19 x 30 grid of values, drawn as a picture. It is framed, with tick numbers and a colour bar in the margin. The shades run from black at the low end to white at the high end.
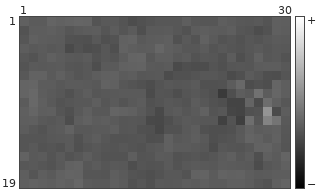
Odd patch: rougher, in the middle right. Odd rows or columns: none. Histogram: skewed, a long tail of high values. Roughest part: middle right. Stripes: none.
